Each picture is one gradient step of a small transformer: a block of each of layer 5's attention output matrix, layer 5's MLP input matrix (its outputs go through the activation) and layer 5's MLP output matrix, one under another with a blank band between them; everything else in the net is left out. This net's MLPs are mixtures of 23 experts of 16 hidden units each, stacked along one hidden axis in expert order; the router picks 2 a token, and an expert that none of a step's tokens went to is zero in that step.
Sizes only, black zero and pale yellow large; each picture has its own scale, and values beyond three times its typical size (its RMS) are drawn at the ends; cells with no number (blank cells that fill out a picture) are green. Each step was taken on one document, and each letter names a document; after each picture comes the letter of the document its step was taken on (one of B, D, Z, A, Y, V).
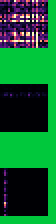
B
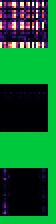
B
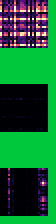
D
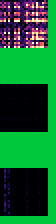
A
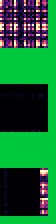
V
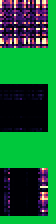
V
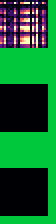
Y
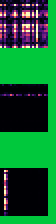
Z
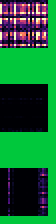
D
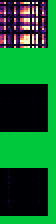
Y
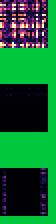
B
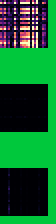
Y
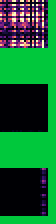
B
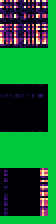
V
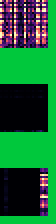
V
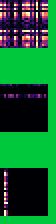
Z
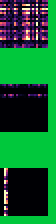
Z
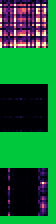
D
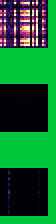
Y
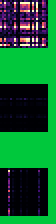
Y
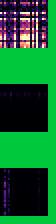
Y
